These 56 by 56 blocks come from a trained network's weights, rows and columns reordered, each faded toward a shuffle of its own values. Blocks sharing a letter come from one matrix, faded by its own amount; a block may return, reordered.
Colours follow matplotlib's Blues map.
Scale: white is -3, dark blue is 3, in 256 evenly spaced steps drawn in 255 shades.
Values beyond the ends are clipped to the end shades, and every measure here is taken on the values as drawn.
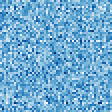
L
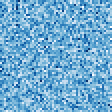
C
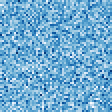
C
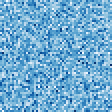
C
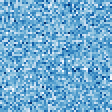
L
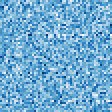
L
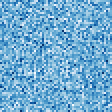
C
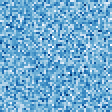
L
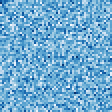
C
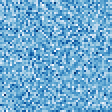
C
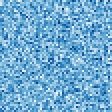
C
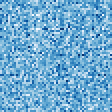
L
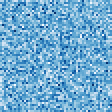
C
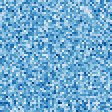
C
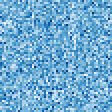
C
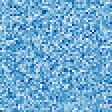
C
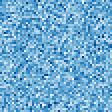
L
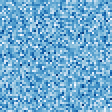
C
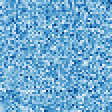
L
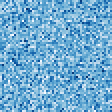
L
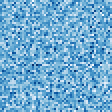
C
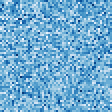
C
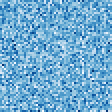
C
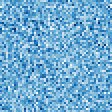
L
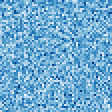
C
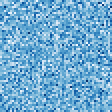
C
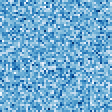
C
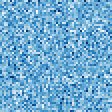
L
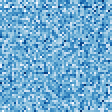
L
